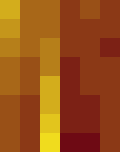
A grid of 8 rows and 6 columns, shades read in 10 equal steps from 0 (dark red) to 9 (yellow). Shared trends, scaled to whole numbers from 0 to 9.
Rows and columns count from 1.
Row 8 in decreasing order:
9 3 2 2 0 0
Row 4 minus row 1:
-3 -1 1 -1 -1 0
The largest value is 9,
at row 8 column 3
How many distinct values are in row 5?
5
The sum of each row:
22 20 19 17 19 16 17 16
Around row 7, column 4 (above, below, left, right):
1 0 8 1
